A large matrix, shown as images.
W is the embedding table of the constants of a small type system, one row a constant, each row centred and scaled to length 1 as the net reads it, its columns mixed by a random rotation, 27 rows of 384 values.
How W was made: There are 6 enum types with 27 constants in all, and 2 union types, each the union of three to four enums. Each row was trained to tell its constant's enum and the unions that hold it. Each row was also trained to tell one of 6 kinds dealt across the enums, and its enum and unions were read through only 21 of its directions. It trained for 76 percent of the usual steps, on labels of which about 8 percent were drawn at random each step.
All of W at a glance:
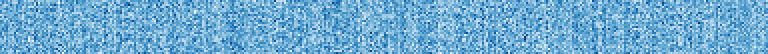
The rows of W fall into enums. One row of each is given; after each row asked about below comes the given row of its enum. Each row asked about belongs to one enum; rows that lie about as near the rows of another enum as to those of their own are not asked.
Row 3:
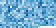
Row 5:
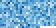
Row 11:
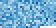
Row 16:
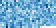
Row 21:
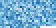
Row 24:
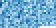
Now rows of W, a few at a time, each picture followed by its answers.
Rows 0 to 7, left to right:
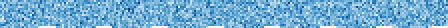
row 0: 3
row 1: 5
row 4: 5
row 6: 21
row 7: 16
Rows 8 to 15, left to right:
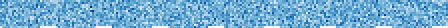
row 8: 16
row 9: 24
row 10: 3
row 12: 24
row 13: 21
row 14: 3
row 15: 21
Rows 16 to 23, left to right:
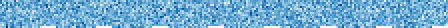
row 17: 5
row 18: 11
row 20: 3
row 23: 16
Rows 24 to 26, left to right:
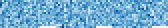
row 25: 16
